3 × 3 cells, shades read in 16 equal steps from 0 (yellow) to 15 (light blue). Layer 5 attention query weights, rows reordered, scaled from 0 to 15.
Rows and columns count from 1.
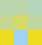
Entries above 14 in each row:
0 0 1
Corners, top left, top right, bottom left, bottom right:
10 11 0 0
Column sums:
18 30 20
